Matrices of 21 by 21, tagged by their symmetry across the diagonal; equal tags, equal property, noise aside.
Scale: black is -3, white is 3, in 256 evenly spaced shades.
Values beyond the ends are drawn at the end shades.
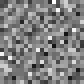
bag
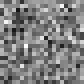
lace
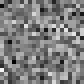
lace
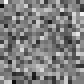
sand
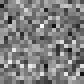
lace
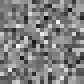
sand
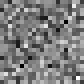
bag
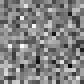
lace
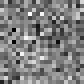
sand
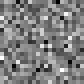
sand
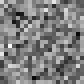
bag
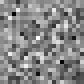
bag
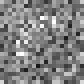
bag
